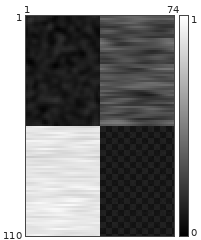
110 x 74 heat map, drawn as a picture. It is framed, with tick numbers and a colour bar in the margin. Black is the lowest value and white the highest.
It is made of 2 by 2 panels. Panel 1,1: very low, blotchy, faint in contrast. Panel 1,2: low, streaked across. Panel 2,1: very high, streaked across, faint in contrast. Panel 2,2: very low, checkered, faint in contrast.
